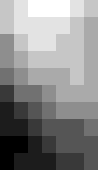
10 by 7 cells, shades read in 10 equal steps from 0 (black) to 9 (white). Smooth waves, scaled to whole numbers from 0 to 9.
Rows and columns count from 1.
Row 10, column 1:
0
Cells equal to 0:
3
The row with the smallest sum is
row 10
